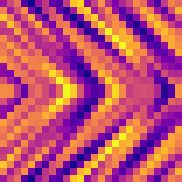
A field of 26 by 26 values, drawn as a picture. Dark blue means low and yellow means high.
Average level on the scale: 50%. Mirror symmetry: top to bottom. Seam: none.
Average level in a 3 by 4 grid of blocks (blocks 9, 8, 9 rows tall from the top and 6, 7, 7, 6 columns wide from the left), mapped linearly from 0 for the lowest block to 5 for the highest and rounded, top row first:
5153 / 4450 / 5153
